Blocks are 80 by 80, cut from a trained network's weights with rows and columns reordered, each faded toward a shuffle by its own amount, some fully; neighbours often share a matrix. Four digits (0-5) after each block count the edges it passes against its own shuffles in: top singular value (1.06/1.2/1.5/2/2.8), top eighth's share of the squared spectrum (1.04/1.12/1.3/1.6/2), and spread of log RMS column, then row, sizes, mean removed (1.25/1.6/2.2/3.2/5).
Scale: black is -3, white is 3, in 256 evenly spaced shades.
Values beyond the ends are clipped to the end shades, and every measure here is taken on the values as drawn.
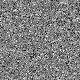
0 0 0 0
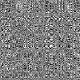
4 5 3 3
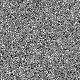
0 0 0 0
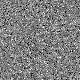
0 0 0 0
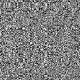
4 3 1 2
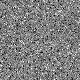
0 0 0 0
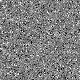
0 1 0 0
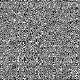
2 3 3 1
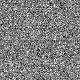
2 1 1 0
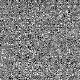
2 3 2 1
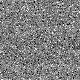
1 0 0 0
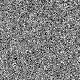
2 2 0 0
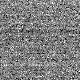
2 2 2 0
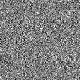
3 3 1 2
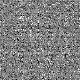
2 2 2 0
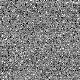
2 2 1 0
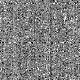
2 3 0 2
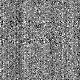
3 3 1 2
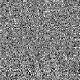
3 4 2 3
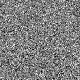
2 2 0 1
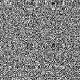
3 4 1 2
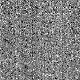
2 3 0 2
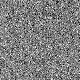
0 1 0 0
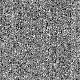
2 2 0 1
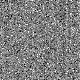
1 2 0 1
